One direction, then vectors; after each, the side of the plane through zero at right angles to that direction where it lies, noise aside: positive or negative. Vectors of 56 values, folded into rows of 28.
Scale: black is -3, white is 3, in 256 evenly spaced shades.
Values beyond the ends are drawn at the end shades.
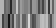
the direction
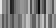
positive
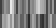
negative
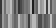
negative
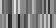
positive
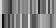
positive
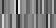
negative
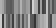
positive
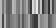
positive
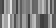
negative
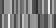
negative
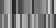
negative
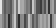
positive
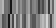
positive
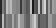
negative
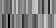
positive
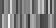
negative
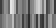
negative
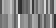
negative
